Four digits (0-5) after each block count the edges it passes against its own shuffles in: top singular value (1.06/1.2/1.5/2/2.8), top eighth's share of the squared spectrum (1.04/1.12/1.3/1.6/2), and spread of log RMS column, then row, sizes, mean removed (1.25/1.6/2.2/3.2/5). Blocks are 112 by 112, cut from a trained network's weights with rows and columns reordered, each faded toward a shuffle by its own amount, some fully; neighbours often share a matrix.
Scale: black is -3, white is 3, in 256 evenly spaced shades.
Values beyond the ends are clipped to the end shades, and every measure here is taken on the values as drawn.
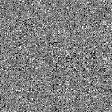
3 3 2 2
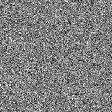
3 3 1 1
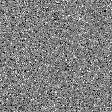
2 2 0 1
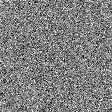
0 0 0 0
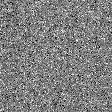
0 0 0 0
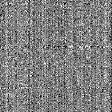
4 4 2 3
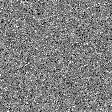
0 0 0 0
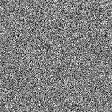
3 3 1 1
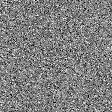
0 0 0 0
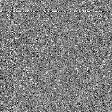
3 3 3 1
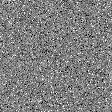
0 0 0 0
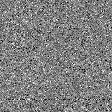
2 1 0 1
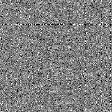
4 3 3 2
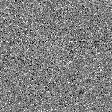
2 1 0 0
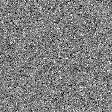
2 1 0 1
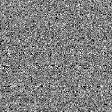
3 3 1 3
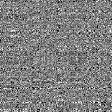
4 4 2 3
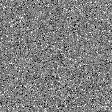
1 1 0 1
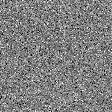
1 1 0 0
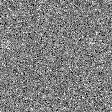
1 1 0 0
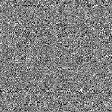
4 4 2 3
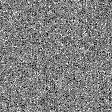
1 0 0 0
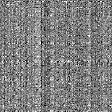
4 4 2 3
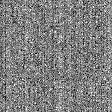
3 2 1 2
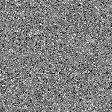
2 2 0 1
